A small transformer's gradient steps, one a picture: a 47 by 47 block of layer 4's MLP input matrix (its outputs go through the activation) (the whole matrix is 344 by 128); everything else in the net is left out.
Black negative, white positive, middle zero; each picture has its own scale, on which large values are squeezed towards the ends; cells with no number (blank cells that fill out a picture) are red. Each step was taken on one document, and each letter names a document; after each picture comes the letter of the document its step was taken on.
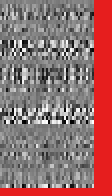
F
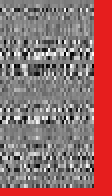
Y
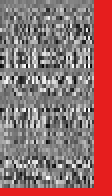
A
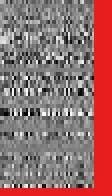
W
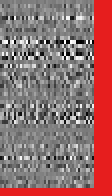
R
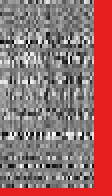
W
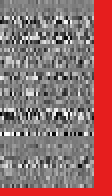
W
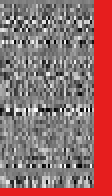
A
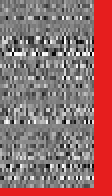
R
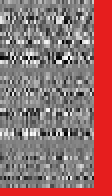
W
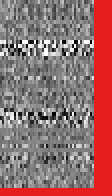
F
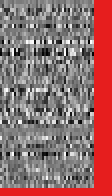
Y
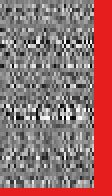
R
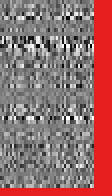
R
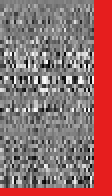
A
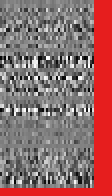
A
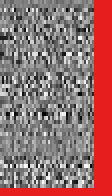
A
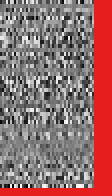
W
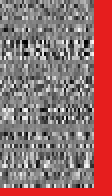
F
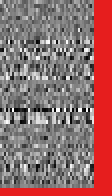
Y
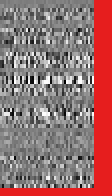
A
